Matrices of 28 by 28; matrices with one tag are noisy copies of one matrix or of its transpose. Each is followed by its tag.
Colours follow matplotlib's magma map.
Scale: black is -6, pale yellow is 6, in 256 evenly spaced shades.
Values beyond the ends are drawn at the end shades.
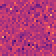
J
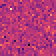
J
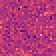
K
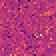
K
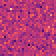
J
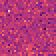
J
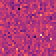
K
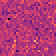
K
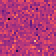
K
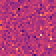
K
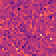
K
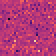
K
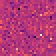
K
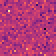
J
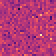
K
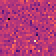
K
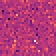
K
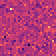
J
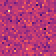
J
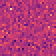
J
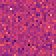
J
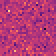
J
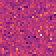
K
